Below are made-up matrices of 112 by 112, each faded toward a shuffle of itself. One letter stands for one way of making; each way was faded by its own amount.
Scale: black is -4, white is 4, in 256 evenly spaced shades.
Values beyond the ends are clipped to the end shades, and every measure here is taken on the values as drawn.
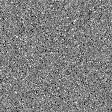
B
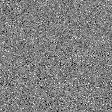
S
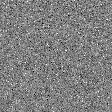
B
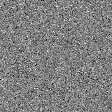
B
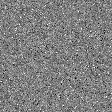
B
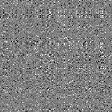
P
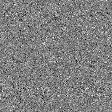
S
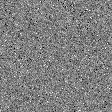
B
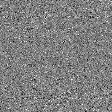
S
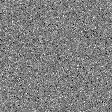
B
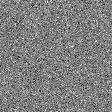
B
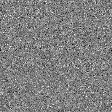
S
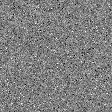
B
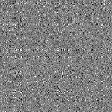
P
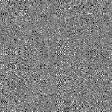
P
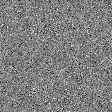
B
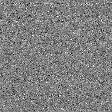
S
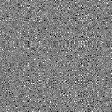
P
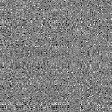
P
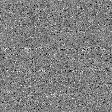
S
